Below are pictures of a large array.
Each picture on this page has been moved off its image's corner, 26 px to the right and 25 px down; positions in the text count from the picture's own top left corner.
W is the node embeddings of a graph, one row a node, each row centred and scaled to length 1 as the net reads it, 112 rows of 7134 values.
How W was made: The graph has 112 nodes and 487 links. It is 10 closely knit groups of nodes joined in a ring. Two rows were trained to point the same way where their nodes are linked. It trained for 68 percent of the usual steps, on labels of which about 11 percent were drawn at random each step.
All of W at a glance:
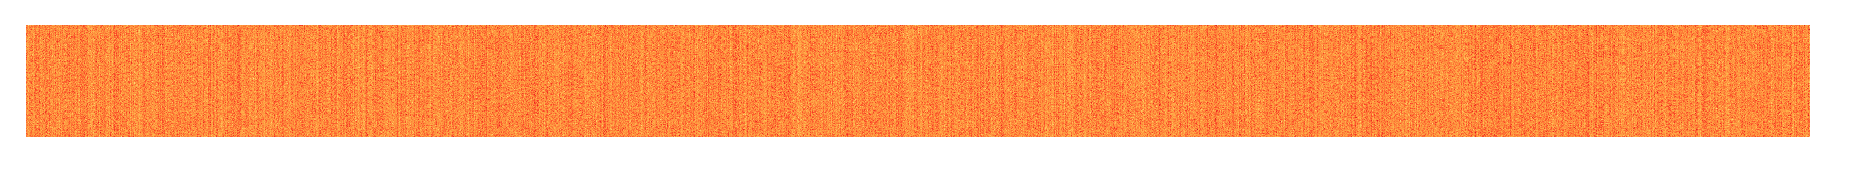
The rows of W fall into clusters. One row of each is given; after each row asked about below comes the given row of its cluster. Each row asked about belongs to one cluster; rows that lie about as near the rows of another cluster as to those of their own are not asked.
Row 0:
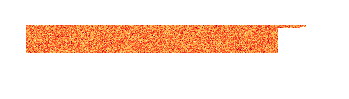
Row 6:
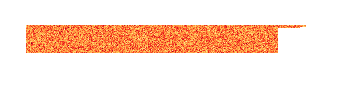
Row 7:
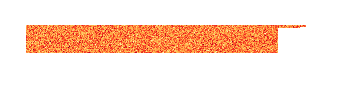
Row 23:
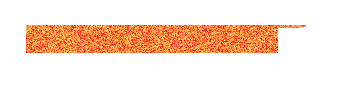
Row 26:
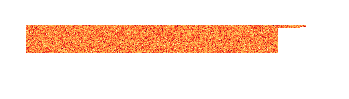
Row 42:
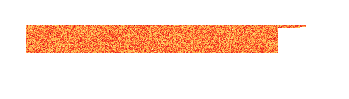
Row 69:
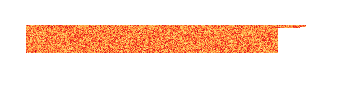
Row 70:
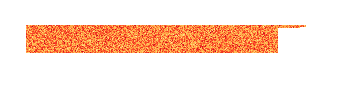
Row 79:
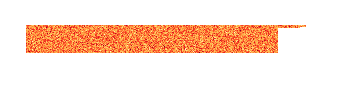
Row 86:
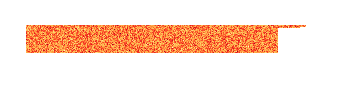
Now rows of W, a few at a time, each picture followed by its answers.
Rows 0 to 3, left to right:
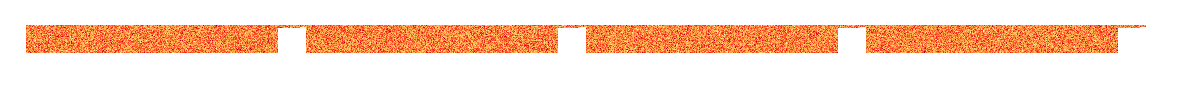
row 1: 70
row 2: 23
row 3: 26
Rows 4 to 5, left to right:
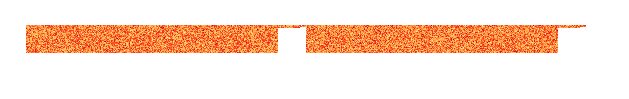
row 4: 69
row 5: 7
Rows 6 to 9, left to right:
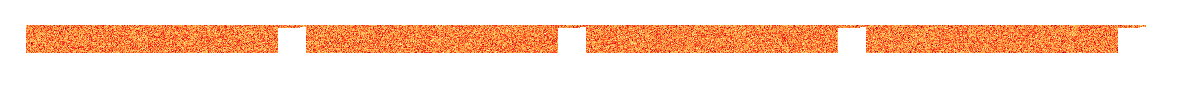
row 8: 0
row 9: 79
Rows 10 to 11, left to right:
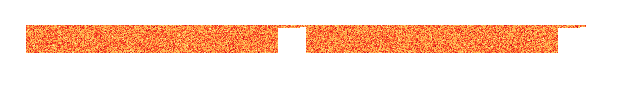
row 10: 0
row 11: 42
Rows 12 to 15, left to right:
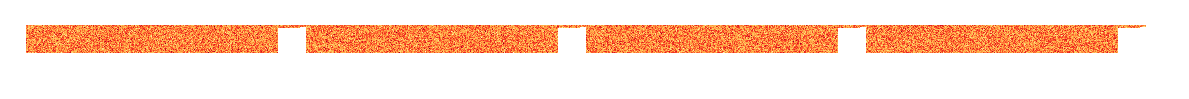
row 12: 42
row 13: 86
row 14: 69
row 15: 70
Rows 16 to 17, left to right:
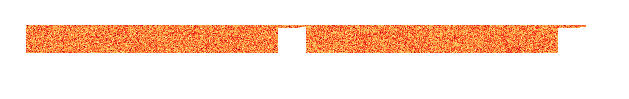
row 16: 79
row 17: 86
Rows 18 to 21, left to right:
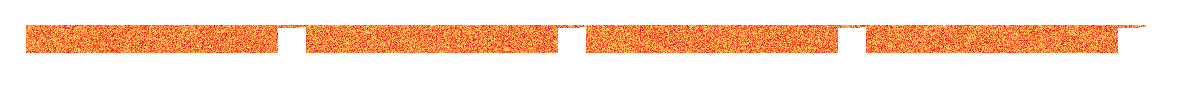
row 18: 42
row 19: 26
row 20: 23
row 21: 79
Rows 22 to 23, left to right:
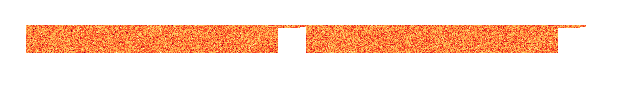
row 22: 23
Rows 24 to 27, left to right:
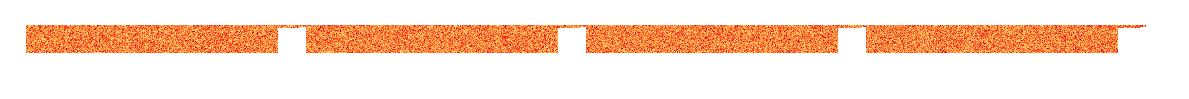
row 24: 42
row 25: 86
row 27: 0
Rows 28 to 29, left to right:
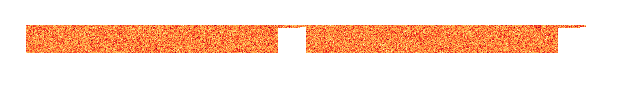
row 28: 79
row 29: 26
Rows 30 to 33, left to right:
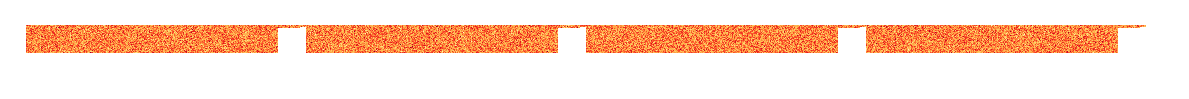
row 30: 0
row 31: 23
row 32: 79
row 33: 70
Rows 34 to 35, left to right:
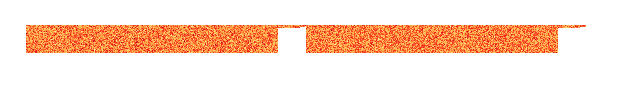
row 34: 69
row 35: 23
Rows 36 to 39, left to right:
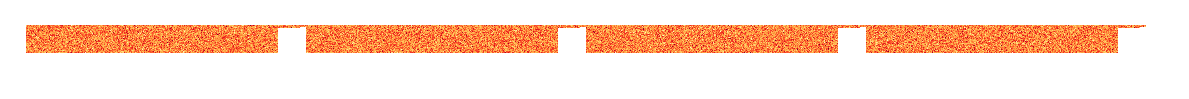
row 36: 86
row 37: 26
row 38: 26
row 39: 79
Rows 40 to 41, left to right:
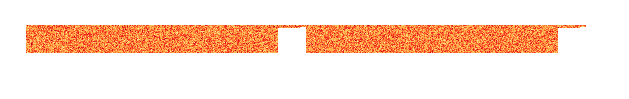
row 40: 86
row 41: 42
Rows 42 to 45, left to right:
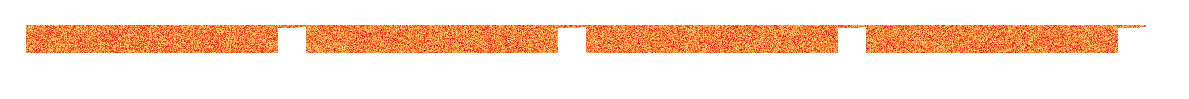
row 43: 86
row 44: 79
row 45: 6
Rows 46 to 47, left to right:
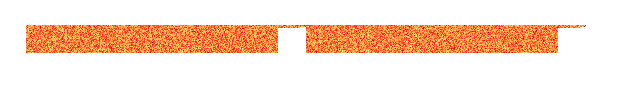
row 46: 42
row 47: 0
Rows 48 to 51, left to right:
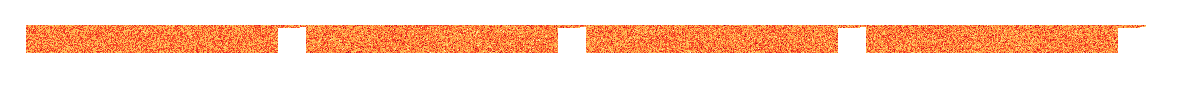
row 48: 26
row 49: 42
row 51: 70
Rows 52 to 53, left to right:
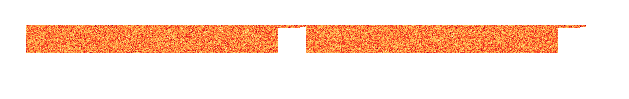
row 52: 7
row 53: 7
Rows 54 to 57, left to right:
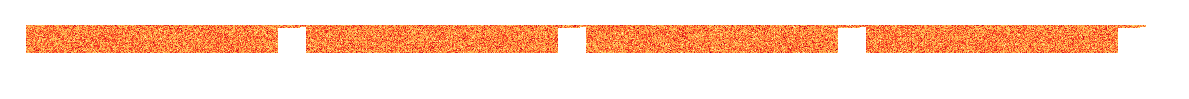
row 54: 42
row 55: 6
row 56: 86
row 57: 0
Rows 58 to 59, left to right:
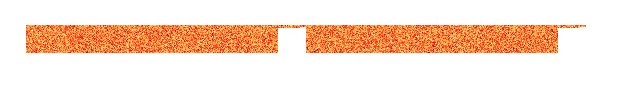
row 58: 69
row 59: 42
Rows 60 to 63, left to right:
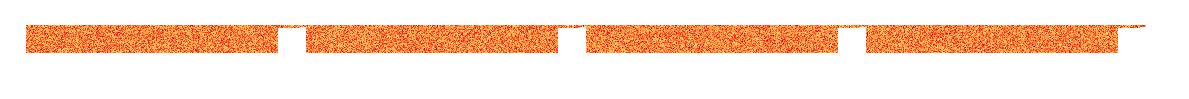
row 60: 26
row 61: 79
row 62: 86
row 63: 23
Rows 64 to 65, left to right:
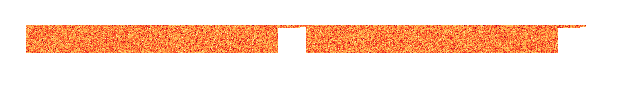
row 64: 42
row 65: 0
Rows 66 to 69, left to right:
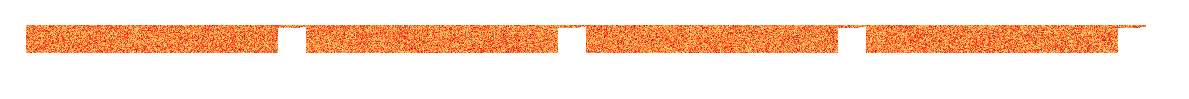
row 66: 7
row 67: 86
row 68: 79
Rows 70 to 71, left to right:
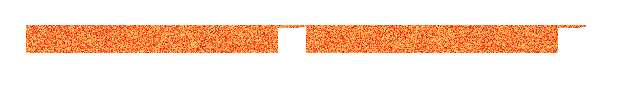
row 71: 7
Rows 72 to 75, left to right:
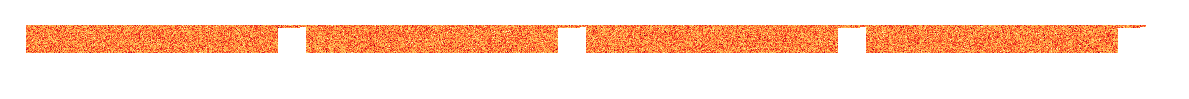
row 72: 26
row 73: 86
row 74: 23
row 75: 69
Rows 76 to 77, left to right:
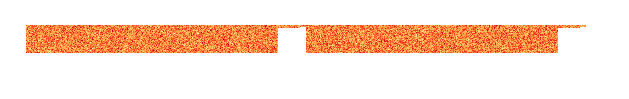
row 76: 70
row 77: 0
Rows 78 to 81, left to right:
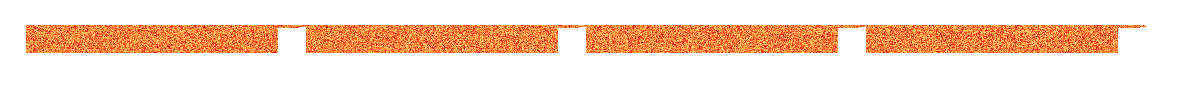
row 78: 7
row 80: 69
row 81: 26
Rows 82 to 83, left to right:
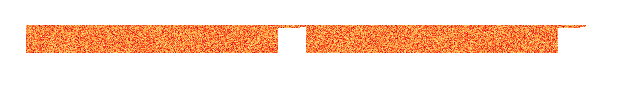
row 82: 23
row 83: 7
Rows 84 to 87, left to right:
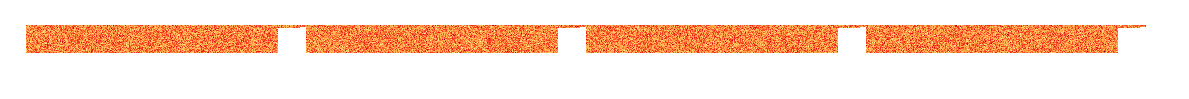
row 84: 69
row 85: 86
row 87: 42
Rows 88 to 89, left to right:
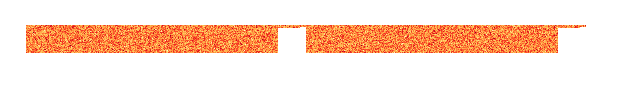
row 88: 69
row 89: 79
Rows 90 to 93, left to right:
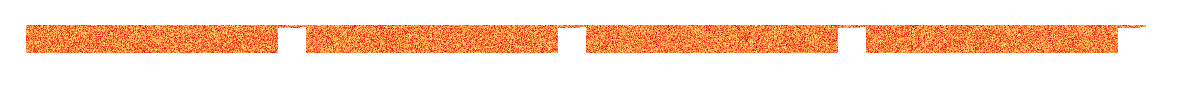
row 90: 7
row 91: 42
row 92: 7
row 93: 0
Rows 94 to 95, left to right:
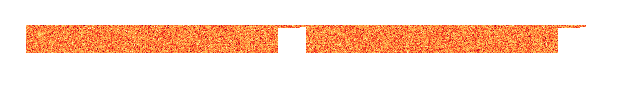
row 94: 6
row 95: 69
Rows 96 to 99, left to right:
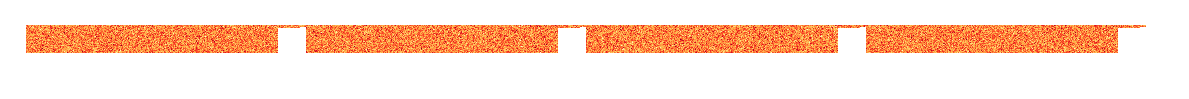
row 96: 26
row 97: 26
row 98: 6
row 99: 26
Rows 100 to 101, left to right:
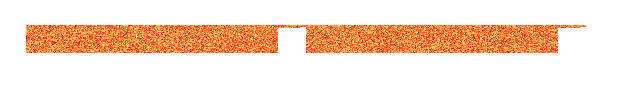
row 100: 7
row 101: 26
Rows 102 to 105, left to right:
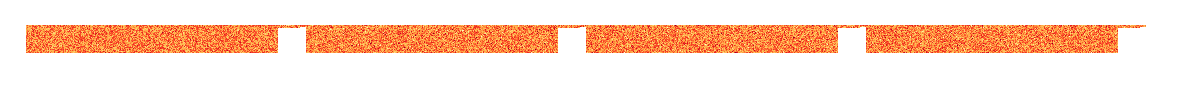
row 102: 23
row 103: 79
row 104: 42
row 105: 0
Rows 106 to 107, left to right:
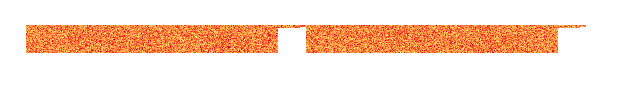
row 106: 69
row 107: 86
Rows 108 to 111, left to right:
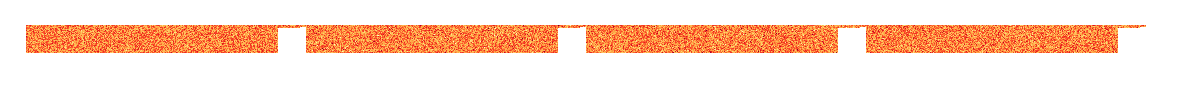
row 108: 0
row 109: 7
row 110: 86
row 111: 70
